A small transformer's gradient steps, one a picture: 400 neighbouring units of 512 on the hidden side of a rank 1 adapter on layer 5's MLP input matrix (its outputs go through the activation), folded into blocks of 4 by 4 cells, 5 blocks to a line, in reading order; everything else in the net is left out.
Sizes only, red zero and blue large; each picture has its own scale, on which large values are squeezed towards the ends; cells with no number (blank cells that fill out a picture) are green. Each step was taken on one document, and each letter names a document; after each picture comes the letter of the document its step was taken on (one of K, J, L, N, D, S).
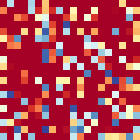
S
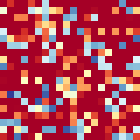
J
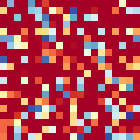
J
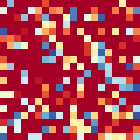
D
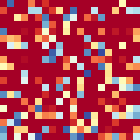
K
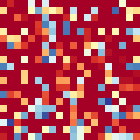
J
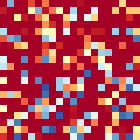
J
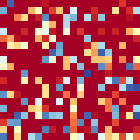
D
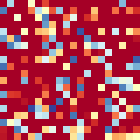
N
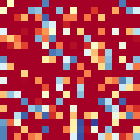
K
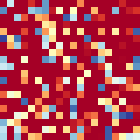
N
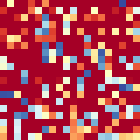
D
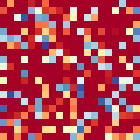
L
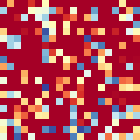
S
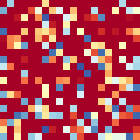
D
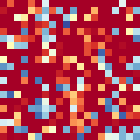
J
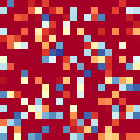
D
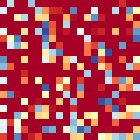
S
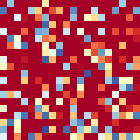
D
